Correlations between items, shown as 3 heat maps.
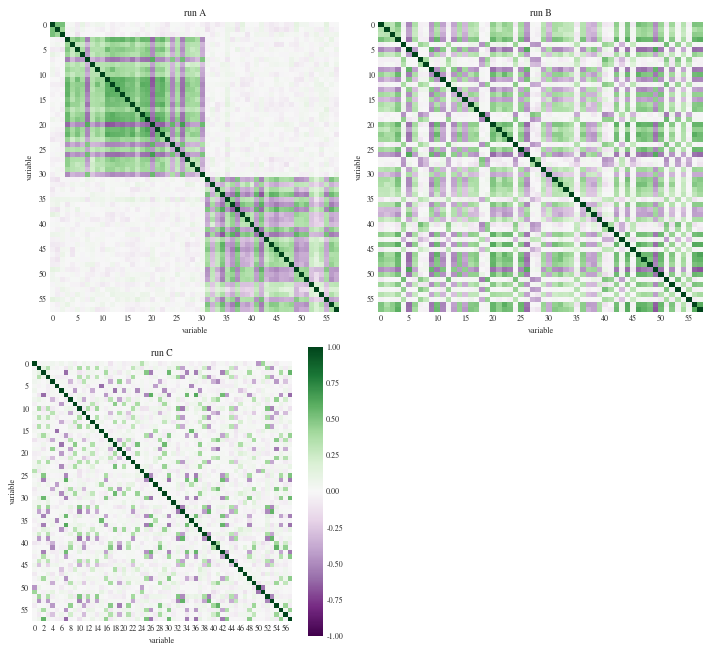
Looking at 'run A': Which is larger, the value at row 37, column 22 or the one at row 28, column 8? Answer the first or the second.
the second
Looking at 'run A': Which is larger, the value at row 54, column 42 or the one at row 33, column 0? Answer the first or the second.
the second
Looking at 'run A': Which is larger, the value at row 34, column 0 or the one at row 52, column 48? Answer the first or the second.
the second
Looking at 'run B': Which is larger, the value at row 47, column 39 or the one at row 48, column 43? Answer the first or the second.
the first
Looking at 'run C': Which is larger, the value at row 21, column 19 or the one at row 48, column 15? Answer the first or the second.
the second
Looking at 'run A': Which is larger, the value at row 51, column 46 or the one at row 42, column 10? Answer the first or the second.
the second
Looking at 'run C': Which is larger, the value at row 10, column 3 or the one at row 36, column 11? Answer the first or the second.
the first
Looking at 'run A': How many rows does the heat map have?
58
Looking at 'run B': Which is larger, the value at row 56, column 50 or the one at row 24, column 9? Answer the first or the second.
the first
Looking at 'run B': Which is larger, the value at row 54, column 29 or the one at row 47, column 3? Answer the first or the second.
the second
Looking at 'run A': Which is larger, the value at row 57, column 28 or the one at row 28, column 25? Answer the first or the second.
the second
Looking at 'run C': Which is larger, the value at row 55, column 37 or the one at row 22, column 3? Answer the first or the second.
the second
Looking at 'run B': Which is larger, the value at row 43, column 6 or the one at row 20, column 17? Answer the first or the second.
the second
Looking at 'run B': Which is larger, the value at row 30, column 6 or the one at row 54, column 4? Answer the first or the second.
the second
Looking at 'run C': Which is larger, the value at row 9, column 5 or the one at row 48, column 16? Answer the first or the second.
the second
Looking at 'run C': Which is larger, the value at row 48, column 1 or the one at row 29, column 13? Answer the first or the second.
the second
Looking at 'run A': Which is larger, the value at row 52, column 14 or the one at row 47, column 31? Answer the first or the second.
the second
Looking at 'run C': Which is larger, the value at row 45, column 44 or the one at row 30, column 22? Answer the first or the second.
the second
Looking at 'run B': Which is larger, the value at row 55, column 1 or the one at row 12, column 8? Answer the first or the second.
the second
